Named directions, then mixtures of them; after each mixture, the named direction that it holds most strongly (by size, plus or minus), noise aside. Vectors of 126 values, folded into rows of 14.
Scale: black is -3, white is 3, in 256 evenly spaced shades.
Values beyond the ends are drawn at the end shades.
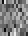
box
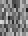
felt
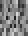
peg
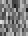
felt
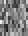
felt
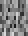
peg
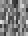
felt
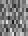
felt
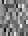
box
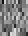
box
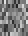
box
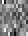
box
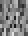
peg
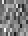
box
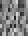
peg
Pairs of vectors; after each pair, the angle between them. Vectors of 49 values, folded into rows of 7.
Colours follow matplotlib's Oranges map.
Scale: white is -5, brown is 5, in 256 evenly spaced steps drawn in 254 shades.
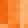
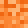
orthogonal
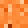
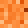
partly opposed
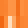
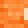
orthogonal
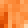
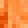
nearly parallel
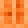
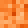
partly opposed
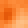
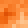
nearly parallel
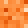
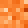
nearly opposite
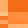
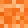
orthogonal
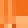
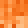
nearly parallel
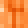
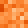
partly opposed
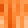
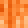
nearly parallel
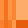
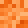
partly aligned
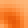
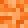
orthogonal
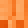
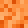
partly aligned
